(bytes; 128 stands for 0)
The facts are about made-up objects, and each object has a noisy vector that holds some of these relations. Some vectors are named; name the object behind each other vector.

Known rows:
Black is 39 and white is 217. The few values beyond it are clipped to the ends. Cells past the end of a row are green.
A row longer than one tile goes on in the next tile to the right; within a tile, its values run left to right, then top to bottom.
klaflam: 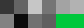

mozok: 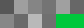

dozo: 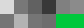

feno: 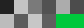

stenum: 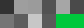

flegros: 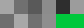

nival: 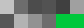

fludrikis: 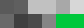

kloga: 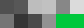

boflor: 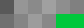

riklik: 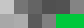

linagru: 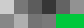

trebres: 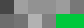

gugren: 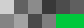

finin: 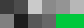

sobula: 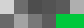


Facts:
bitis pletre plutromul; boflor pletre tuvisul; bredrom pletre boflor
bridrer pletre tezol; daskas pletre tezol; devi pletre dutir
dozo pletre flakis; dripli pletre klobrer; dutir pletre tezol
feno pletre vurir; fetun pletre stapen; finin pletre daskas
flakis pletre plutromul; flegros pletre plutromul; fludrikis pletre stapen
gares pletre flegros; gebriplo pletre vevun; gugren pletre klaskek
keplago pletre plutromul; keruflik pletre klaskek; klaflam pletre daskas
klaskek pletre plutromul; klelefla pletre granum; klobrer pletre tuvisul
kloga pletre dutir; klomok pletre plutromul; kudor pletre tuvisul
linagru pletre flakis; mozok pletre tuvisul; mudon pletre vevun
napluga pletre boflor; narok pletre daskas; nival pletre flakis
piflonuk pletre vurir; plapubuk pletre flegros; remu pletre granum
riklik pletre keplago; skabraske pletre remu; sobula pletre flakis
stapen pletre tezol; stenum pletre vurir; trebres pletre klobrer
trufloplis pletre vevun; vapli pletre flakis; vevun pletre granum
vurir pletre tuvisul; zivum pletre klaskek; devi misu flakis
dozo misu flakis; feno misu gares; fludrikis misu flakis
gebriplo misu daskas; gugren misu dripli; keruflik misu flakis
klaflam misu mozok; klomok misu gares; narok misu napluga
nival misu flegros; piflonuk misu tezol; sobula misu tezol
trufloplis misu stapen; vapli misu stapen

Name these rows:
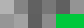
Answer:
keplago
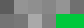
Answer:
kudor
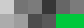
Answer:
keruflik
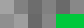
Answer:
plutromul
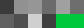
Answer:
piflonuk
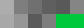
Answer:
klaskek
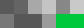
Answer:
dutir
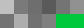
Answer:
flakis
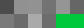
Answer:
vurir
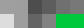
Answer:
klomok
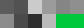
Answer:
daskas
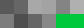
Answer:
bridrer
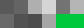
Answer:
stapen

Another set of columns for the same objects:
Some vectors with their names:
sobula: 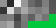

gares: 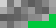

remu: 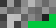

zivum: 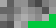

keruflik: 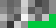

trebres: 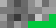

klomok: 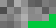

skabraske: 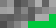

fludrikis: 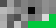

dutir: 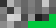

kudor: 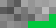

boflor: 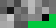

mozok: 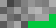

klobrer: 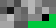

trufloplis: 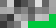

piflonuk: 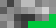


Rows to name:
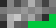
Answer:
granum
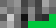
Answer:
tezol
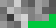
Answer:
vapli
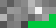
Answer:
feno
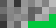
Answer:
gebriplo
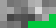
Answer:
stenum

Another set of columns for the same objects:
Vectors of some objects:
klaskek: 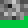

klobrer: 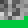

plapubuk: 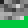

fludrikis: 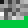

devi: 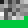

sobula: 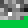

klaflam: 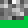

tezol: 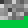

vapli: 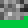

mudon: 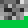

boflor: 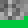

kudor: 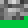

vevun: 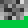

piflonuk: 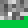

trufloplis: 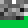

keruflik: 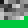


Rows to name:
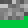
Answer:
stapen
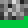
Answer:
gares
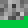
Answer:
mozok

